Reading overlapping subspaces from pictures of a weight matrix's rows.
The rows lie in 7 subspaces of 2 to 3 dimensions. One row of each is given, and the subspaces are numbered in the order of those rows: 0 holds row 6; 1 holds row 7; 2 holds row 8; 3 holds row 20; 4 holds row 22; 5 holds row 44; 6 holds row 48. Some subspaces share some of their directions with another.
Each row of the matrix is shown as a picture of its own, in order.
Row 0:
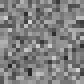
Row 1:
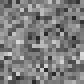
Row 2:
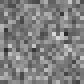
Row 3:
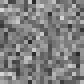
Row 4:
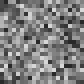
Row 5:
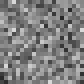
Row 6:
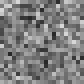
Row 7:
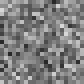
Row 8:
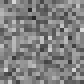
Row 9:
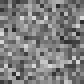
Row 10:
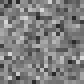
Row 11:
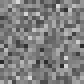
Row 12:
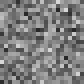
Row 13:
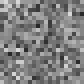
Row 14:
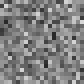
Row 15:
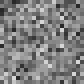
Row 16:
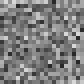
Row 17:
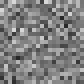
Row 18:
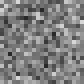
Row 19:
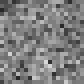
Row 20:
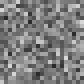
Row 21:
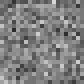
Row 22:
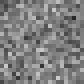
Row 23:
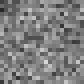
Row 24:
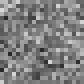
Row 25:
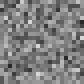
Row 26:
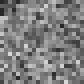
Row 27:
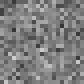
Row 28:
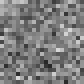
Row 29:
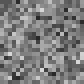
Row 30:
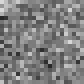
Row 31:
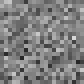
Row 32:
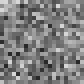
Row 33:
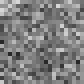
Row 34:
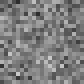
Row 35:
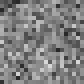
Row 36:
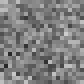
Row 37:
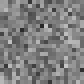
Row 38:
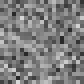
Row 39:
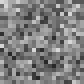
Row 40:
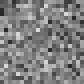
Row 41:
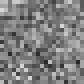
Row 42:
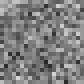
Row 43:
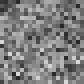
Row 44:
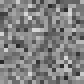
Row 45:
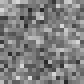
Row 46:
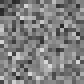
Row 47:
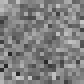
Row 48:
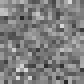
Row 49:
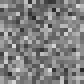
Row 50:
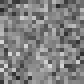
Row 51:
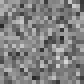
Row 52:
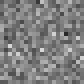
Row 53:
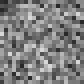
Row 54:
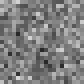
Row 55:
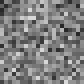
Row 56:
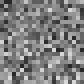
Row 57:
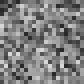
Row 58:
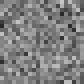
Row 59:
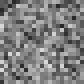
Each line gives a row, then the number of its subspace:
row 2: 6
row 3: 4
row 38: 1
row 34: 5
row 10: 0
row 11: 5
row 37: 4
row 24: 3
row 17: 4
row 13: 5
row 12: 5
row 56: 0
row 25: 3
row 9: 1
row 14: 0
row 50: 1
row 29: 0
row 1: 0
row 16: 2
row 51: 1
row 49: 4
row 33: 4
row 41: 6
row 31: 0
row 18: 0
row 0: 3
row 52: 6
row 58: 1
